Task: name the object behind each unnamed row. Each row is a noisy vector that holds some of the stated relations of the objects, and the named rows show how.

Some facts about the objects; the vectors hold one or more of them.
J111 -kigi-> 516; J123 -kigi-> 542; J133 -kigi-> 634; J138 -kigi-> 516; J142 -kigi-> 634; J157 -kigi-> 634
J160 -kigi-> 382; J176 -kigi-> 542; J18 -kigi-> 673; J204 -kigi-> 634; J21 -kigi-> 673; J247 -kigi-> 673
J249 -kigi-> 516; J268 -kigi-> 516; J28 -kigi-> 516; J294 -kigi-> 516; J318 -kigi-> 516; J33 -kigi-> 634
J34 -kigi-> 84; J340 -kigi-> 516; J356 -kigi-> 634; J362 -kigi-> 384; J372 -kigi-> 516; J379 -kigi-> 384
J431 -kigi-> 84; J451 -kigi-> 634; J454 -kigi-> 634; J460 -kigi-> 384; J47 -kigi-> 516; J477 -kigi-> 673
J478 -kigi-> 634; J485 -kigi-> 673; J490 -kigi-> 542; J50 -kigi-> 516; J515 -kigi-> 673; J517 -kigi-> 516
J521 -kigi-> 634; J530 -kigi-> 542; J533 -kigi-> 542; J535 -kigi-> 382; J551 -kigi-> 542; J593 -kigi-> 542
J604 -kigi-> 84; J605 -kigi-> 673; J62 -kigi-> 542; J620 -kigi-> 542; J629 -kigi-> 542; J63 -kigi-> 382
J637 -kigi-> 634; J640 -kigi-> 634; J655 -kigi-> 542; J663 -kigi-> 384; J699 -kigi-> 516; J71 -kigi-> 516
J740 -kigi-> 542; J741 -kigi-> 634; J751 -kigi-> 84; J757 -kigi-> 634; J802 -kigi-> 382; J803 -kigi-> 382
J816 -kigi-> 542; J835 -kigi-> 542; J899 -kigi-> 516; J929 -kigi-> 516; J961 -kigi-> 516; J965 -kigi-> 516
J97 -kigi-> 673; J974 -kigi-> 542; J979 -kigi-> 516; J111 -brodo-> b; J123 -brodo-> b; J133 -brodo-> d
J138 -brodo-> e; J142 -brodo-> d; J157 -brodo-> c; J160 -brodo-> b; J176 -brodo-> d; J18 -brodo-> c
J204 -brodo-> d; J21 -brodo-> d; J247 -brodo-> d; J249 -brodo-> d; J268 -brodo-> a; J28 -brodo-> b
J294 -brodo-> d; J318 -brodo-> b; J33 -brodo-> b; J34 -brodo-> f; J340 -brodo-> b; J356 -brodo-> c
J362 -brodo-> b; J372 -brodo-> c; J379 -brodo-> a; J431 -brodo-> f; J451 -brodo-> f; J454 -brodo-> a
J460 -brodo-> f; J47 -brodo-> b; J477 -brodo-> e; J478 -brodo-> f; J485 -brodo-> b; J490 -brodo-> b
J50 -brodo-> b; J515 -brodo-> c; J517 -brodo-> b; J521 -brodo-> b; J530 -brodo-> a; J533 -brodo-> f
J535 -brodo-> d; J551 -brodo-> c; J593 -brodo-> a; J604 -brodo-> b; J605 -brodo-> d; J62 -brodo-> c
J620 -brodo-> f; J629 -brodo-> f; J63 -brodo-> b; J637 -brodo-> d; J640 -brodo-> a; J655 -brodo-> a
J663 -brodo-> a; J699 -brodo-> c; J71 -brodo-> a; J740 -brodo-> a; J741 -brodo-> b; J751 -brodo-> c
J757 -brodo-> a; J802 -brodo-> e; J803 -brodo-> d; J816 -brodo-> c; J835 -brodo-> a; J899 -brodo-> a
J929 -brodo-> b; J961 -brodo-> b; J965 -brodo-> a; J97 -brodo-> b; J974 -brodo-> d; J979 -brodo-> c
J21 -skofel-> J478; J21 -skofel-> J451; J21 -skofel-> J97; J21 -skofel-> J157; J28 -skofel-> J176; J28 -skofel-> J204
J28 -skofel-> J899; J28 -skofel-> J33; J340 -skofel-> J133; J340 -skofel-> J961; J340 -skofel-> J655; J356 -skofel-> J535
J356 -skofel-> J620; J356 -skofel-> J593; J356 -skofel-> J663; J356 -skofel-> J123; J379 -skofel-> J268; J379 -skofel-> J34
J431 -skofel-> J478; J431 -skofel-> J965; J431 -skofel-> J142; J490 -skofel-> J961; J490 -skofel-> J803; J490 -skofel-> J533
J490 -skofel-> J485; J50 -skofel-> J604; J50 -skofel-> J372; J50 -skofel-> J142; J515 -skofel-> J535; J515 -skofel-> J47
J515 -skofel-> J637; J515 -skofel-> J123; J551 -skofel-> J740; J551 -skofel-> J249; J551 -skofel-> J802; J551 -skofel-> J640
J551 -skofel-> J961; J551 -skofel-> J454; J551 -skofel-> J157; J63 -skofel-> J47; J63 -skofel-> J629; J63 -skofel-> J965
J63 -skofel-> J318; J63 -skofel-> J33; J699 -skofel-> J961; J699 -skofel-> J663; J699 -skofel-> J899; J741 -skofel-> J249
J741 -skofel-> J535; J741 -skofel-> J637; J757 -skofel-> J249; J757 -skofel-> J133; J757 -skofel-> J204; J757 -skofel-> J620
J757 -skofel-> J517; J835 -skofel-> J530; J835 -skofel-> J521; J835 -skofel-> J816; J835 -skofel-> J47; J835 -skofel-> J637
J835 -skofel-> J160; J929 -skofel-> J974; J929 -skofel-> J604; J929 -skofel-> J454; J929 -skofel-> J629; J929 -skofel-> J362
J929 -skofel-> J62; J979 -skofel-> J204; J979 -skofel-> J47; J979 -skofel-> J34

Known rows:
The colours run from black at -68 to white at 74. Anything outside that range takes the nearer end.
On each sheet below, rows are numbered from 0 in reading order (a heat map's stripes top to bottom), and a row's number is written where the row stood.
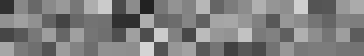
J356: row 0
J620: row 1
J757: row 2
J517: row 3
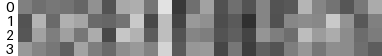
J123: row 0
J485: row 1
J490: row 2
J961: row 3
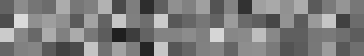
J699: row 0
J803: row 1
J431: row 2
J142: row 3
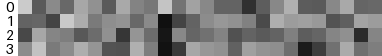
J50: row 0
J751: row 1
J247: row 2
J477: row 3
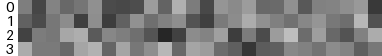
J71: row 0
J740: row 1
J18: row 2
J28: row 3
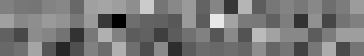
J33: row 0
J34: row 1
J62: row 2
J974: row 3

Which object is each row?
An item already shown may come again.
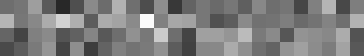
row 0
J974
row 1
J63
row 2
J454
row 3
J655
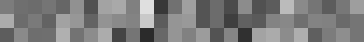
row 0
J123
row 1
J111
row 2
J699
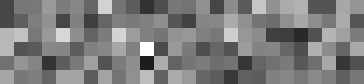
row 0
J551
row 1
J655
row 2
J802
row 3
J362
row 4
J294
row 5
J28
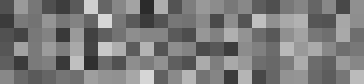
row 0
J637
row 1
J551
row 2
J593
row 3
J490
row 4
J835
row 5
J521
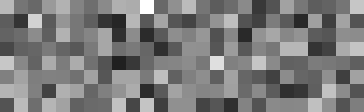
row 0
J160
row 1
J268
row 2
J979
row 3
J816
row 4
J431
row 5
J535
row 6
J138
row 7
J485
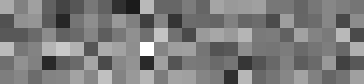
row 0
J629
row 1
J176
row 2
J640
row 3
J63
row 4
J249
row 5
J741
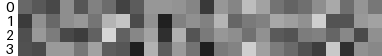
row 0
J663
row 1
J356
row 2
J637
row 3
J379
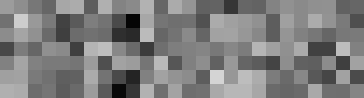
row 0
J340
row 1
J533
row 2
J620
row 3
J157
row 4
J535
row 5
J451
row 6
J460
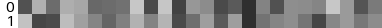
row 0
J485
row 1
J604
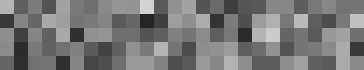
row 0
J318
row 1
J515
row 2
J372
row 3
J965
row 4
J530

